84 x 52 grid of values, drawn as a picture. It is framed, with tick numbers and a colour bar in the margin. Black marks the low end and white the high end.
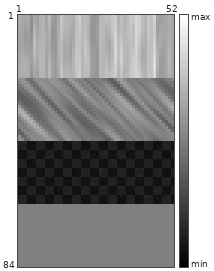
The table splits into 4 rows of 1 panel. Panel 1,1: high, streaked downward. Panel 2,1: middling, slanting down to the right. Panel 3,1: very low, checkered, faint in contrast. Panel 4,1: middling, flat.
